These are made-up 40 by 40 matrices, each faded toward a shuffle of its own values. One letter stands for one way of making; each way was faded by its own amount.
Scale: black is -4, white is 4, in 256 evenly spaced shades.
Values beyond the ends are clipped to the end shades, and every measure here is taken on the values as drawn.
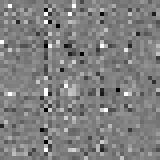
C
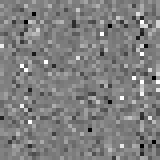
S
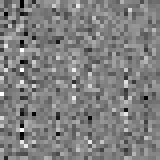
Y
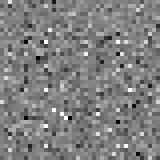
S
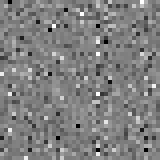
S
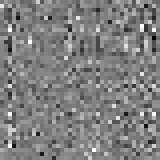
C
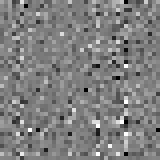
C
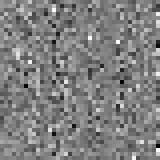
Y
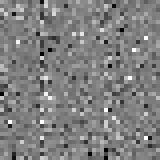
S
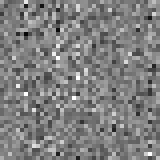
Y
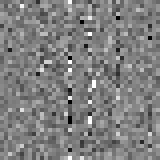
Y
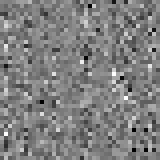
Y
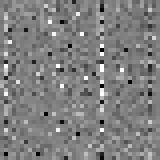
C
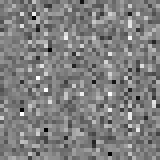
Y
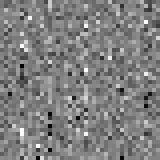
Y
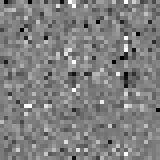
S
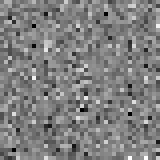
Y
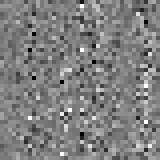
Y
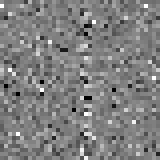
S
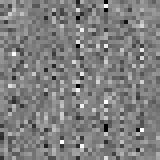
Y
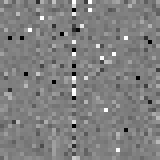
S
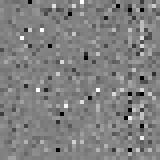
S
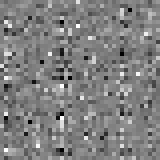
C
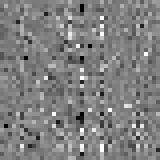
C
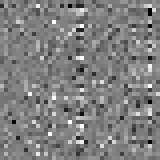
C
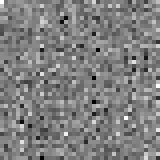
Y
